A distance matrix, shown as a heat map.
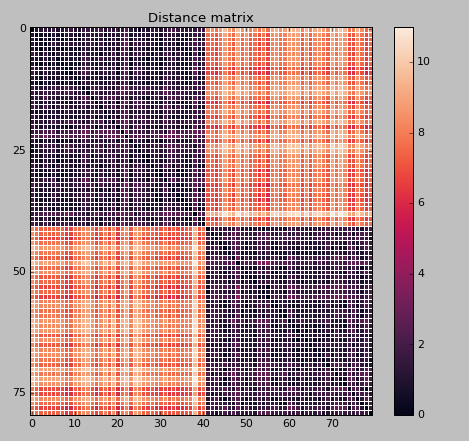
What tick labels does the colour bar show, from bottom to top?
0, 2, 4, 6, 8, 10
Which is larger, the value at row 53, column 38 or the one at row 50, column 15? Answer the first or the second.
the first
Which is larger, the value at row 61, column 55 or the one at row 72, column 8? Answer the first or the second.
the second
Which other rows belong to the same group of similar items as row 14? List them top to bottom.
0, 1, 2, 3, 4, 5, 6, 7, 8, 9, 10, 11, 12, 13, 15, 16, 17, 18, 19, 20, 21, 22, 23, 24, 25, 26, 27, 28, 29, 30, 31, 32, 33, 34, 35, 36, 37, 38, 39, 40
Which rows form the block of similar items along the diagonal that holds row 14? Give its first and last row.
0 to 40
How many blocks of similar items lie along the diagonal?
2
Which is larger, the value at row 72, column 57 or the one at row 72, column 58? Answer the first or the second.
the second
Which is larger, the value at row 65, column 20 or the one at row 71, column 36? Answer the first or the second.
the second
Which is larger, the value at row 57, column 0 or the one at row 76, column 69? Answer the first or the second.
the first
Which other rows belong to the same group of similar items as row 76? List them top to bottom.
41, 42, 43, 44, 45, 46, 47, 48, 49, 50, 51, 52, 53, 54, 55, 56, 57, 58, 59, 60, 61, 62, 63, 64, 65, 66, 67, 68, 69, 70, 71, 72, 73, 74, 75, 77, 78, 79
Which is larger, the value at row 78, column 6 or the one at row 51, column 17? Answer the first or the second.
the second
